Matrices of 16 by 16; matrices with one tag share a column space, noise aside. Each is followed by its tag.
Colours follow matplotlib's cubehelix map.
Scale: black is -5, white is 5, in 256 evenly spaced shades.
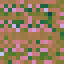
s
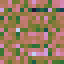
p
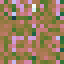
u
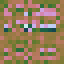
s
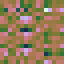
p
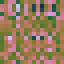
u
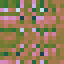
p
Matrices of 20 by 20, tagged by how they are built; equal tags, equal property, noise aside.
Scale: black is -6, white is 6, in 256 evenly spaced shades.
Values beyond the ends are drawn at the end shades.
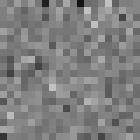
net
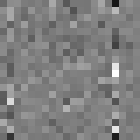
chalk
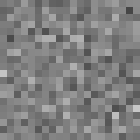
net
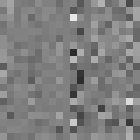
chalk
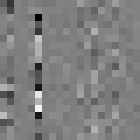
chalk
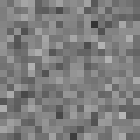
net
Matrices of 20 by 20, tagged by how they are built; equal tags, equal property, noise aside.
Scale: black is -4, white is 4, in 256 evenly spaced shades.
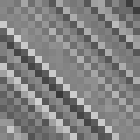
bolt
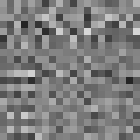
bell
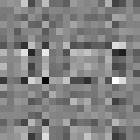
bell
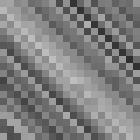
bolt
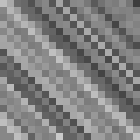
bolt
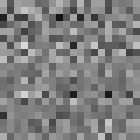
bell
